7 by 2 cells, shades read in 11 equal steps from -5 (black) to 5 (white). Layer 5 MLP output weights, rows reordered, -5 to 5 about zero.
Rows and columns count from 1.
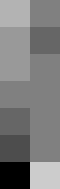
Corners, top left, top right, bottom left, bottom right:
2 0 -5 3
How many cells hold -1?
2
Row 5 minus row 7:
4 -3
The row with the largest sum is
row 1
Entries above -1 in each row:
2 1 2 2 1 1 1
